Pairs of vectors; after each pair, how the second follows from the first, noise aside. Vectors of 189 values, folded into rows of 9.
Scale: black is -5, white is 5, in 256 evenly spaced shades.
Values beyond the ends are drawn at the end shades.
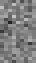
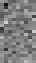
shuffled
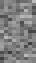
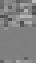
partly zeroed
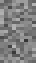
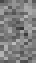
shuffled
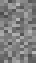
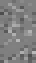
partly zeroed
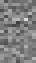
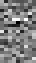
scaled up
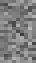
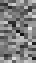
scaled up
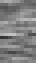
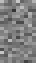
shuffled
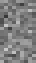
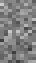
shuffled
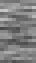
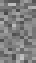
shuffled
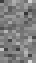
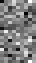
scaled up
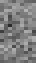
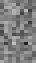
shuffled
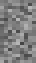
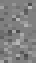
partly zeroed
